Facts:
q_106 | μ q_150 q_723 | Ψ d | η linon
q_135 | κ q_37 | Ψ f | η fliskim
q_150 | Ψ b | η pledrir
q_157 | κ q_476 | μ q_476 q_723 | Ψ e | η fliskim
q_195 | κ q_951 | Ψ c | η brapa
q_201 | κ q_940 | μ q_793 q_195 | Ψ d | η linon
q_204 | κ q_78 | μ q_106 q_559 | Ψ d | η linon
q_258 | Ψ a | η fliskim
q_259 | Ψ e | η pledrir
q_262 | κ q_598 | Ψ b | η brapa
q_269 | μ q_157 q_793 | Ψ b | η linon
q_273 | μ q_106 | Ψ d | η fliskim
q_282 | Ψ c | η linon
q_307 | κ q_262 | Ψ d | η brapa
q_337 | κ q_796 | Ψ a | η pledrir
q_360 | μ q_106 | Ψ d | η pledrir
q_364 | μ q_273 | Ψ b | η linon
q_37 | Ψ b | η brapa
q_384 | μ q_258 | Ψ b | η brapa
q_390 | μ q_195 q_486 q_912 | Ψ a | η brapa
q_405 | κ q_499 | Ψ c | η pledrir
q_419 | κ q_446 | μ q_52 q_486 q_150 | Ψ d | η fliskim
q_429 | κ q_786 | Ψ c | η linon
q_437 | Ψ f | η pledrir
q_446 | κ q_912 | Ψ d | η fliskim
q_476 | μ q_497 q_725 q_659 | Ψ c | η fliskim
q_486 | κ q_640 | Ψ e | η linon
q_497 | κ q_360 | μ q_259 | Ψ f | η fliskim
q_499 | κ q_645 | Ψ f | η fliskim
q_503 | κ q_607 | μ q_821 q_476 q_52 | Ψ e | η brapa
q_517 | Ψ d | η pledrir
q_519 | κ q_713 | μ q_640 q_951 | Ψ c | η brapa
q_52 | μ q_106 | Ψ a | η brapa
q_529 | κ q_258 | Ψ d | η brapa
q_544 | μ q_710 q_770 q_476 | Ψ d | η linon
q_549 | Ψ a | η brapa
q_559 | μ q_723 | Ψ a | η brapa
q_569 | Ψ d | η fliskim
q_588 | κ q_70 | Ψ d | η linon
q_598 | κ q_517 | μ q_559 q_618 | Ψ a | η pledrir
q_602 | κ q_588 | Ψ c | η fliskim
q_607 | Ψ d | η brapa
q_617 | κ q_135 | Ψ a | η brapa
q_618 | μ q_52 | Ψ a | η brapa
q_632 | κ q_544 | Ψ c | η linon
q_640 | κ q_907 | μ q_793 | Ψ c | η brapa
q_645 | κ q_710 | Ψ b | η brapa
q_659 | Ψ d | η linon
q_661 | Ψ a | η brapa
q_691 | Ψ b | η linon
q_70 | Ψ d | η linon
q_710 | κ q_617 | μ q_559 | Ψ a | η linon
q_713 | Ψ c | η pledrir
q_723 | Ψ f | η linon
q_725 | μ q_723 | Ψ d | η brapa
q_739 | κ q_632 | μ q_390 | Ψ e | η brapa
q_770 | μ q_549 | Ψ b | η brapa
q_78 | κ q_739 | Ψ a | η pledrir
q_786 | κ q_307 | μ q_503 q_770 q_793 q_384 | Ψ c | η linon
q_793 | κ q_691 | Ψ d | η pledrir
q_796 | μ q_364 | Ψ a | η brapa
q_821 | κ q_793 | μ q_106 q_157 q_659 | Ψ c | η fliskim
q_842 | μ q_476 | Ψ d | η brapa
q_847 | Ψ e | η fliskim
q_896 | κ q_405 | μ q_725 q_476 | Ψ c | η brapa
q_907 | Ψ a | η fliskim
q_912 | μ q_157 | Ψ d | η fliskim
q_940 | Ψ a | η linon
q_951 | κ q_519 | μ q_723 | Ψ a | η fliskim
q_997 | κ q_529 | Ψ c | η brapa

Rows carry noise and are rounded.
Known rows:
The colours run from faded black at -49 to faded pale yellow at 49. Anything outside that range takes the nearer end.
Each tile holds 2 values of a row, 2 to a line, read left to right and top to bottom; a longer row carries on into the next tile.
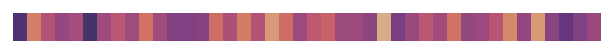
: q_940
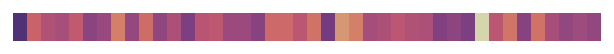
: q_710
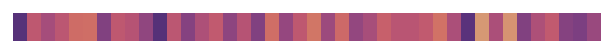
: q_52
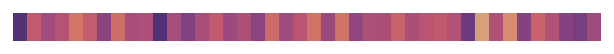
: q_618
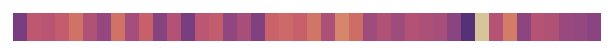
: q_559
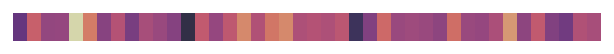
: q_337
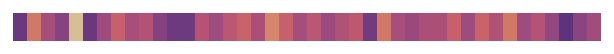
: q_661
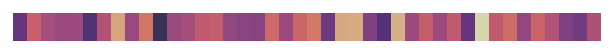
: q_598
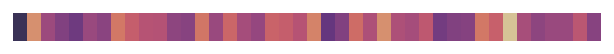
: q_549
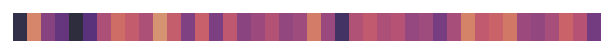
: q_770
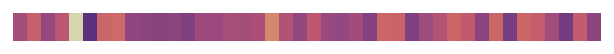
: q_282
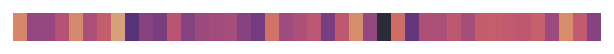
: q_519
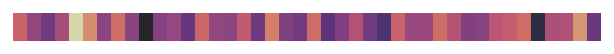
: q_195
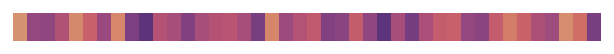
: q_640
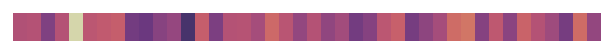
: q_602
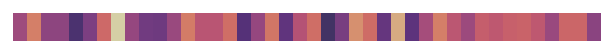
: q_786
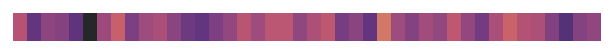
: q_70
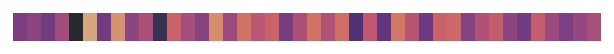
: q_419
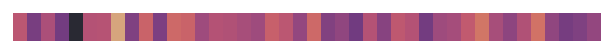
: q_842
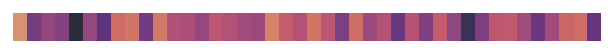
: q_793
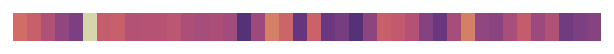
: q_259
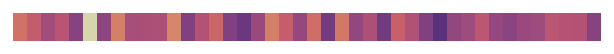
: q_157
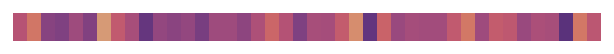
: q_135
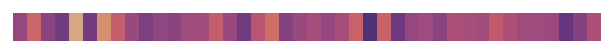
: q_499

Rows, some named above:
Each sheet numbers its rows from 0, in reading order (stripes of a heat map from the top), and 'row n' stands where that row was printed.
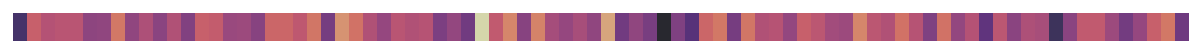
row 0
q_710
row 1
q_793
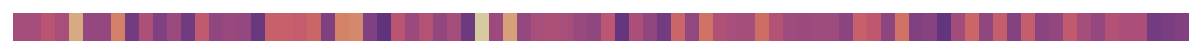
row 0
q_951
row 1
q_659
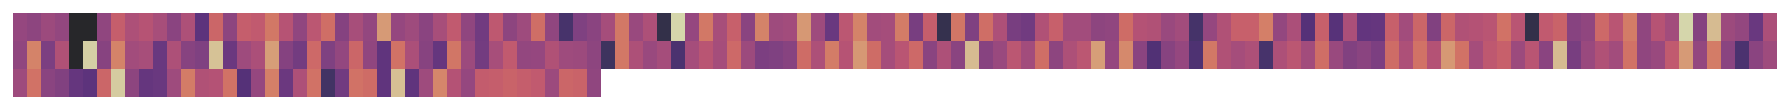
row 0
q_607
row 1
q_503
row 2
q_796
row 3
q_739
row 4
q_940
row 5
q_940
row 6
q_786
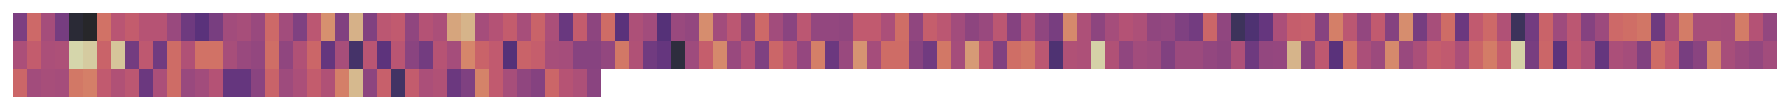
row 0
q_37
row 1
q_725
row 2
q_384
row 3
q_896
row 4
q_258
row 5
q_204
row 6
q_723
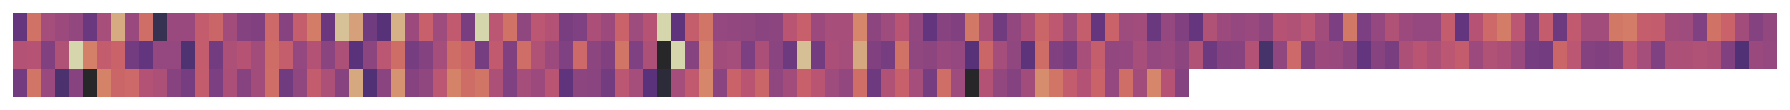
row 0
q_598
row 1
q_405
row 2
q_364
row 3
q_602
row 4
q_739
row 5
q_588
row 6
q_262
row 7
q_269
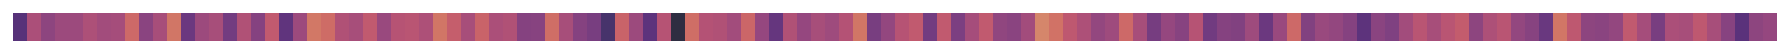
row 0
q_150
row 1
q_645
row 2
q_588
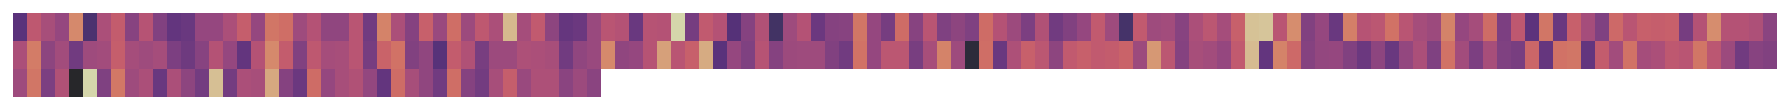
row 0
q_907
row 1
q_486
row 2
q_821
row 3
q_847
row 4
q_519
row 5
q_713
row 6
q_739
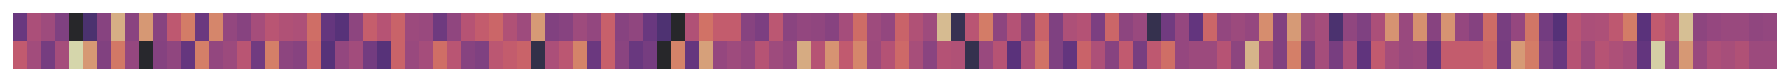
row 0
q_544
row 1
q_517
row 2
q_390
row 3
q_195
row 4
q_201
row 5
q_951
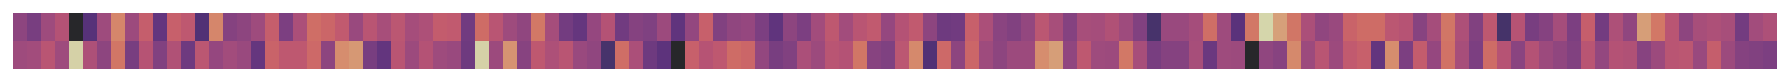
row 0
q_360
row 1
q_588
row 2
q_497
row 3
q_951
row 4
q_691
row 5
q_912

